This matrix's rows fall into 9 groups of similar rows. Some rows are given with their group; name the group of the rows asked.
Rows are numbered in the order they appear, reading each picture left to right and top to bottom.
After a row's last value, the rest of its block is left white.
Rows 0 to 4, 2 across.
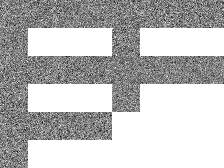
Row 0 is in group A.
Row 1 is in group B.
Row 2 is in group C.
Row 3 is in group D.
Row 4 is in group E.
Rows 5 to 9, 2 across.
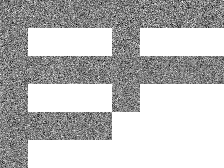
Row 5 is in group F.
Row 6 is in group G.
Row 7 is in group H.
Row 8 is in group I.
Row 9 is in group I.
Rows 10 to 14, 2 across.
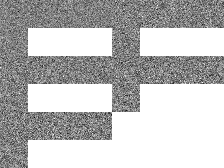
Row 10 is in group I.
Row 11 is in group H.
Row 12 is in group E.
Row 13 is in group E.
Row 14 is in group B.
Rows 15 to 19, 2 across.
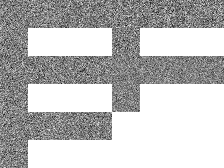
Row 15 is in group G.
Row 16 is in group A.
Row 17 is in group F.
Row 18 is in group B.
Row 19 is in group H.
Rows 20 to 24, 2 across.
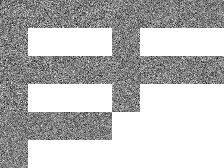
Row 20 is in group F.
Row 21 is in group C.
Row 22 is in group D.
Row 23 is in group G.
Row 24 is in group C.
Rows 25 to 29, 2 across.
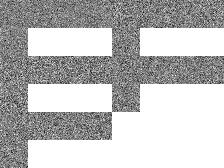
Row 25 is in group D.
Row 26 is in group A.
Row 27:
G
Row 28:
I
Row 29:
B
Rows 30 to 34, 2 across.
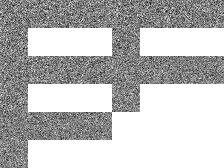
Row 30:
G
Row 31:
A
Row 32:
G
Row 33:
E
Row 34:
D
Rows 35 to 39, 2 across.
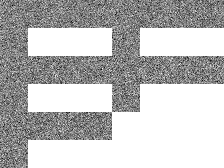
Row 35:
H
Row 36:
C
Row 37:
A
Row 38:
H
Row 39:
C
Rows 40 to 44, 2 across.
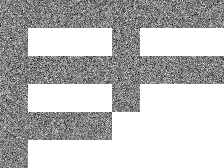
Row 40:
C
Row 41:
F
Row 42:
I
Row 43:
B
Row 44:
A
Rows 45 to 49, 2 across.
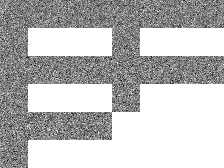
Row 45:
C
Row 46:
G
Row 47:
B
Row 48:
E
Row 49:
H
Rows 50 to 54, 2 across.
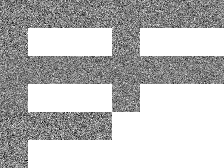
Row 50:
F
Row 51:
G
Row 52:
B
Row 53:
D
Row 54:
F
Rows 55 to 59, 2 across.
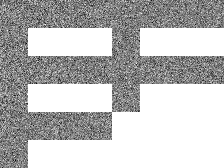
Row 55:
F
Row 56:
I
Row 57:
E
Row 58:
B
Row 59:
A
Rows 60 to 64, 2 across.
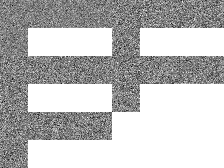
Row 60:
H
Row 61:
G
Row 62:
F
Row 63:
E
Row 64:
A
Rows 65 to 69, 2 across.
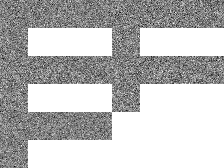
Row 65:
I
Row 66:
C
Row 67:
E
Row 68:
E
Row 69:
E
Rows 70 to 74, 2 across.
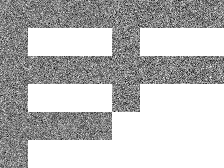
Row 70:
C
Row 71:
C
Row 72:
B
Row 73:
H
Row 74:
D
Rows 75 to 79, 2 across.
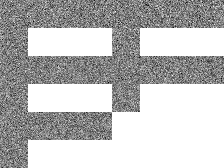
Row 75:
H
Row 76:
D
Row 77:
I
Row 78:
B
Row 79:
C
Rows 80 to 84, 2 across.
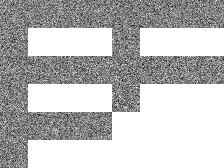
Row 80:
H
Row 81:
D
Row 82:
F
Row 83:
I
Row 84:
A
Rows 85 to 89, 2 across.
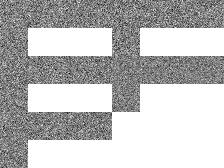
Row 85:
H
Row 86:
F
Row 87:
B
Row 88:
I
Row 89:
C
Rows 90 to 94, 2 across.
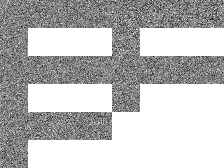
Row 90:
C
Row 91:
E
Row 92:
D
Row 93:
C
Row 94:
H
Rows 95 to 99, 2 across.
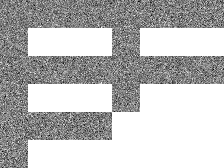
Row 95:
B
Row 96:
B
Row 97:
D
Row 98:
A
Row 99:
C
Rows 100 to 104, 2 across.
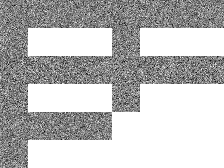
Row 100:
G
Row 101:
F
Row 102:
F
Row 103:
H
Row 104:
F
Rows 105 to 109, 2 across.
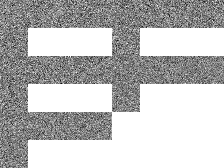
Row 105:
H
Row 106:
D
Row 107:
F
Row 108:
D
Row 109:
F
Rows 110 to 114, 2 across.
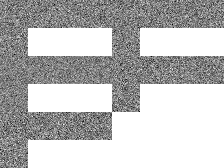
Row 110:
E
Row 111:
F
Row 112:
B
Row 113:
I
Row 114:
C
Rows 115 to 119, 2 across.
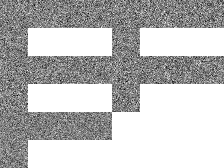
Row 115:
B
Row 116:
B
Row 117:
E
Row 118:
A
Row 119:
I
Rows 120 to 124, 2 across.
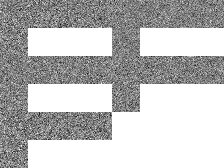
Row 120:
E
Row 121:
H
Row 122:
D
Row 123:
C
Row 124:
E
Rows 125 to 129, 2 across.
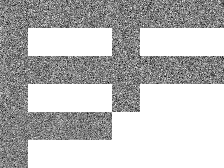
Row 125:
G
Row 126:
I
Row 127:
I
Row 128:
B
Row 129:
H
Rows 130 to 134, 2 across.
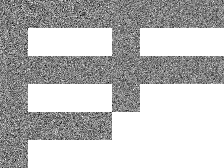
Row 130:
F
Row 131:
E
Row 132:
I
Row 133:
E
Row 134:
A
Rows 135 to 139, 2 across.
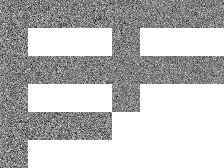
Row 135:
E
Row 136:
F
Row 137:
I
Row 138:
D
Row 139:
E
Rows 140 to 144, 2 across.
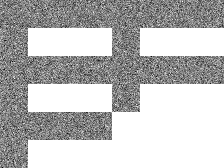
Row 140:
D
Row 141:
I
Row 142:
H
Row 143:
I
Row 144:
C
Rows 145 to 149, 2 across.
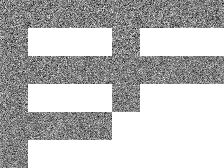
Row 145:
H
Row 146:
E
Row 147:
I
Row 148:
H
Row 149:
H
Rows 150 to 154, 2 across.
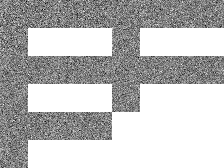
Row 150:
C
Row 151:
G
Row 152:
C
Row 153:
C
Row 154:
I
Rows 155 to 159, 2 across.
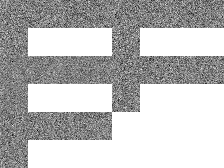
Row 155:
C
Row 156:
C
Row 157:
H
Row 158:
I
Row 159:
F
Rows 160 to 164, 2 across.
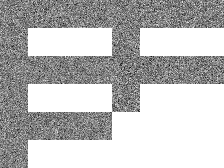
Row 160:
E
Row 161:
G
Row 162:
F
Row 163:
I
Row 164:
A
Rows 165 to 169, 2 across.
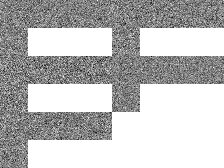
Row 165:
E
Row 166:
E
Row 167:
C
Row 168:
I
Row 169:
A
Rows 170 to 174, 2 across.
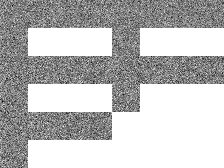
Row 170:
H
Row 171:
B
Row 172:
G
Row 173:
C
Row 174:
G
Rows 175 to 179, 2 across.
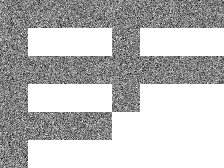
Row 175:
E
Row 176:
C
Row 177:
F
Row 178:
I
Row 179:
F
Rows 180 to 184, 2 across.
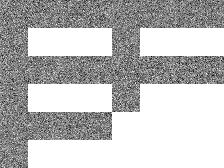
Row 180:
C
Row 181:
C
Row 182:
H
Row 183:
C
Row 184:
B
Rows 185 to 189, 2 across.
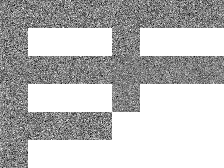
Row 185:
F
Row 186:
C
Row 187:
D
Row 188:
D
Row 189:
H
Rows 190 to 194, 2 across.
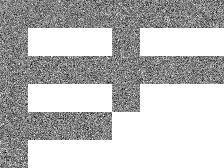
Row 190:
C
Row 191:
A
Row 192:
I
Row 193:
H
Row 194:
D
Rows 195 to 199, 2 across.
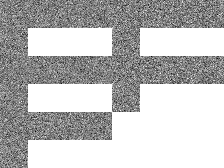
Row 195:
E
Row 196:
G
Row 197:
D
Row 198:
G
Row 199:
G
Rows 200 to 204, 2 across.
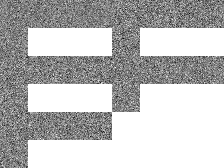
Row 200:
I
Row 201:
C
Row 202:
B
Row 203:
D
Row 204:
B
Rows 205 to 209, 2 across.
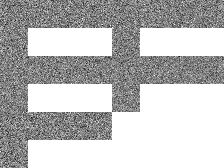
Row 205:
G
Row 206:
G
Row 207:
B
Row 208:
E
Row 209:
F
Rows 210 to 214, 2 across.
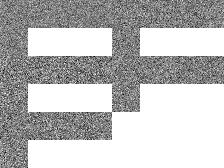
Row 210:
G
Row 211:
F
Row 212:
C
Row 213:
C
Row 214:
D
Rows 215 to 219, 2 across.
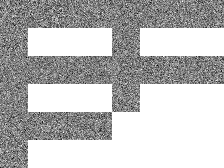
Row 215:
A
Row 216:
I
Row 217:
C
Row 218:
I
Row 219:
E
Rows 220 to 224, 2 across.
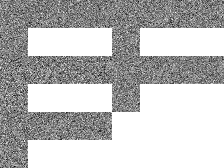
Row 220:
C
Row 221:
C
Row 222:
E
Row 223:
E
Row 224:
E
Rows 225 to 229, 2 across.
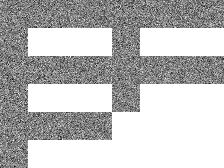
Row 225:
E
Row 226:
F
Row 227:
F
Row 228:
B
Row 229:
E
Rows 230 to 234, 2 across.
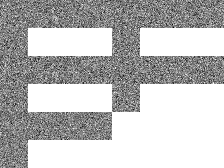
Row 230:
A
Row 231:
F
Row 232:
A
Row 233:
D
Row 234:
F
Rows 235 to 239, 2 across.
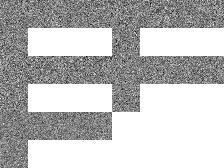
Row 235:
B
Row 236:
A
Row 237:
C
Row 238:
H
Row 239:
D
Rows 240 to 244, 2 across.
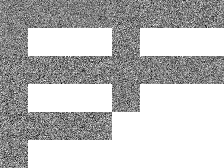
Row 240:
E
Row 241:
G
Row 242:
F
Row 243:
F
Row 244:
F
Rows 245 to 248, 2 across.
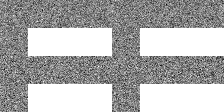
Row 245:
E
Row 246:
E
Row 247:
H
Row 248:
B
